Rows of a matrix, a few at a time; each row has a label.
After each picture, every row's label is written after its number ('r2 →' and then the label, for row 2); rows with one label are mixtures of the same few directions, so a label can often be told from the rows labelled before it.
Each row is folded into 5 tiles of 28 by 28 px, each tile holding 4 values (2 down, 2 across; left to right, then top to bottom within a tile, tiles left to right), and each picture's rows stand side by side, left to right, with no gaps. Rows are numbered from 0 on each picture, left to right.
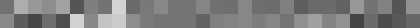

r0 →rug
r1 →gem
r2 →rug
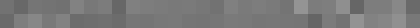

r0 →rug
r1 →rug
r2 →rug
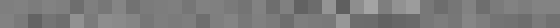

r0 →rug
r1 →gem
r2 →gem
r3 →gem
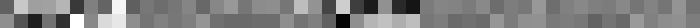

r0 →rug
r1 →gem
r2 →gem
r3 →rug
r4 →rug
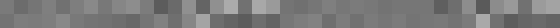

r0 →gem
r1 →gem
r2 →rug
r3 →gem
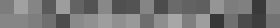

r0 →gem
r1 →rug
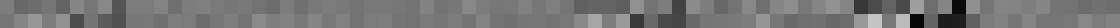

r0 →rug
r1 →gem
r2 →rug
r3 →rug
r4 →rug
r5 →gem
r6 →rug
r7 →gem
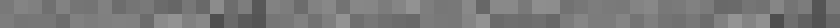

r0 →gem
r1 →rug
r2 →gem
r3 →gem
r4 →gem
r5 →rug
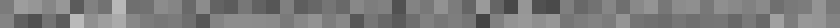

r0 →rug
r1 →gem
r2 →rug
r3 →gem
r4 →gem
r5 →rug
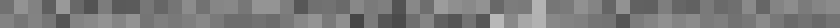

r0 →gem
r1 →gem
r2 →rug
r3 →rug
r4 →gem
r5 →gem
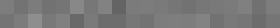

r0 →rug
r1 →rug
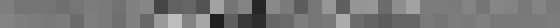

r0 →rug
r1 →rug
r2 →gem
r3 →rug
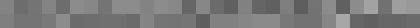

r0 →gem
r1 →gem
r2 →gem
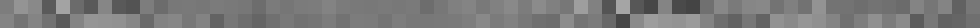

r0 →gem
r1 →rug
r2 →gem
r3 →gem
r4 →gem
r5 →rug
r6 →rug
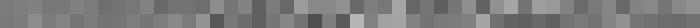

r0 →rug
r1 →rug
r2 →rug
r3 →gem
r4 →gem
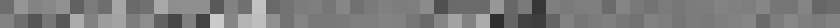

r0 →rug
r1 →rug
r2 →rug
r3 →rug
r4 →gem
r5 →gem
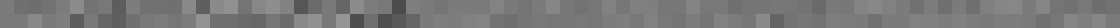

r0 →rug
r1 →gem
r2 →rug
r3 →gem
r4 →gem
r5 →rug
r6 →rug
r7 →gem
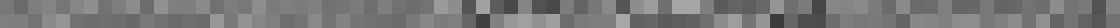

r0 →gem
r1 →rug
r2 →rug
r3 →gem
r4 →gem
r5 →rug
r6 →gem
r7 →rug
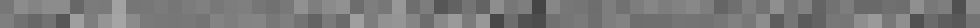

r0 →rug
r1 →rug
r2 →rug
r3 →rug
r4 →gem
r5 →rug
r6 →rug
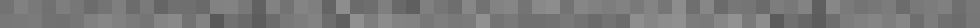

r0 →gem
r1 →rug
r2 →gem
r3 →gem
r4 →rug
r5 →rug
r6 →rug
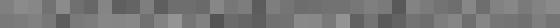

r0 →gem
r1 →rug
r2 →rug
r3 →gem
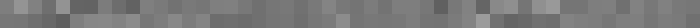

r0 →gem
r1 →rug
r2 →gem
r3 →gem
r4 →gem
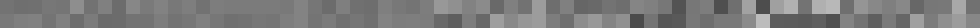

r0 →rug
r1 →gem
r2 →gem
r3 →rug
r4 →rug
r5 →gem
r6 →rug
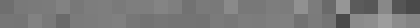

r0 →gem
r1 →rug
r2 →gem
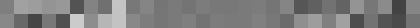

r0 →rug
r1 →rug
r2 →rug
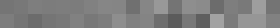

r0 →rug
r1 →rug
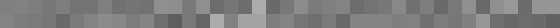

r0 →gem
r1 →rug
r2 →rug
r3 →gem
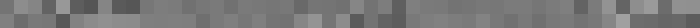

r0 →gem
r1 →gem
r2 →rug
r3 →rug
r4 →gem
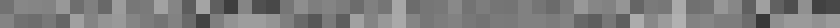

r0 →rug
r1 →gem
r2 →rug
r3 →gem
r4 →rug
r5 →gem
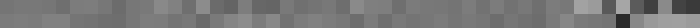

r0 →rug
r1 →gem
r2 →rug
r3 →rug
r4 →gem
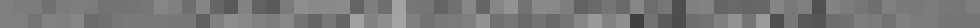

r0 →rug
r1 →gem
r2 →rug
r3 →gem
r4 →rug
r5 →rug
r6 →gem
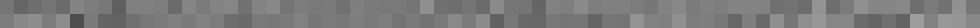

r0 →rug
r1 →gem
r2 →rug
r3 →rug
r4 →rug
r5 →rug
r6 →rug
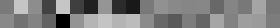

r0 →gem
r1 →rug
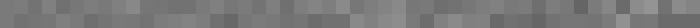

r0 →gem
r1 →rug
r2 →rug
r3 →rug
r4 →gem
